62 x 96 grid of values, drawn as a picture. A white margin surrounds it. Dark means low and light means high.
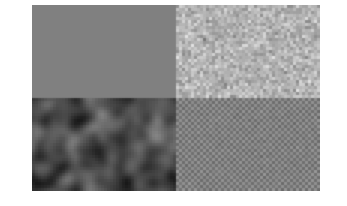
It is made of 2 by 2 panels. Panel 1,1: middling, flat. Panel 1,2: high, fine-grained. Panel 2,1: low, blotchy. Panel 2,2: middling, checkered.
